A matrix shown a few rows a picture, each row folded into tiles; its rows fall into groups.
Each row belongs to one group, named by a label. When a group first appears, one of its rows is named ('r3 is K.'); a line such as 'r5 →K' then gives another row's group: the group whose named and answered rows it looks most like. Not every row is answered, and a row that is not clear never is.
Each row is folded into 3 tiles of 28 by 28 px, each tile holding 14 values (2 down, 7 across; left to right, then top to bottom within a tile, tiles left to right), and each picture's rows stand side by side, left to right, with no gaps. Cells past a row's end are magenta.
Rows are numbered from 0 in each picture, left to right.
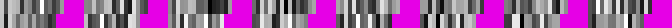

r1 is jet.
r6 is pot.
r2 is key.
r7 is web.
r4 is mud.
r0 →mud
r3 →web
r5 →pot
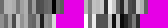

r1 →mud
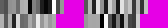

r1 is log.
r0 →key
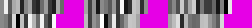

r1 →jet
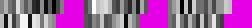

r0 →mud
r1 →web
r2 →mud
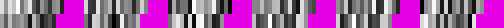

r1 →pot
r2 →log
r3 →jet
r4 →jet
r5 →log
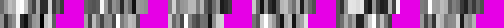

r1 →mud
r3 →pot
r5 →key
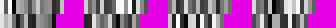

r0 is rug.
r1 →pot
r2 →mud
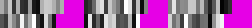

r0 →mud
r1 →log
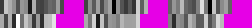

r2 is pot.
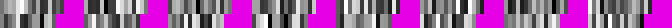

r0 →web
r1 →pot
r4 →web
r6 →pot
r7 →mud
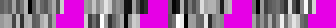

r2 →pot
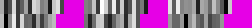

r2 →rug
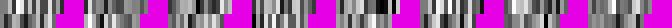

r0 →web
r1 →log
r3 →log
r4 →key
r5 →web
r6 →web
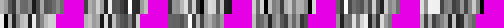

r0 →mud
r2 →log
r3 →rug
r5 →mud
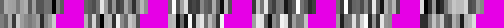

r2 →log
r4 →jet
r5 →pot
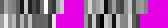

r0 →log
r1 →mud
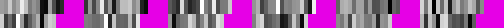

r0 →key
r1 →log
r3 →rug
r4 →key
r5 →rug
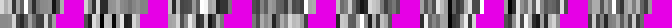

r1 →pot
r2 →pot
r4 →pot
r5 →rug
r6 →pot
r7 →rug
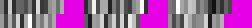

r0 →jet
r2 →key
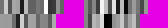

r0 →log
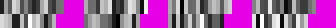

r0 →log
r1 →rug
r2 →mud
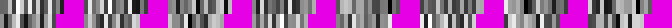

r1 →log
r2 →jet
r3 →jet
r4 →key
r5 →mud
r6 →pot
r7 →pot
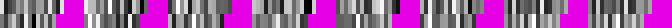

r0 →rug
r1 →rug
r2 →mud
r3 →rug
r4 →log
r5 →pot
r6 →jet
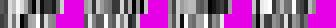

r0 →web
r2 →key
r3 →mud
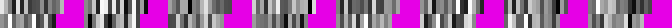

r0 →mud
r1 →web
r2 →pot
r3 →rug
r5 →jet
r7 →key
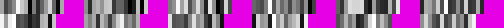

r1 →key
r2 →mud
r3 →log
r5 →log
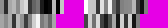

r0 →key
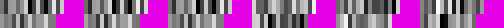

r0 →jet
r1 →jet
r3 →rug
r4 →key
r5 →web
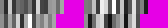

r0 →jet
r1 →web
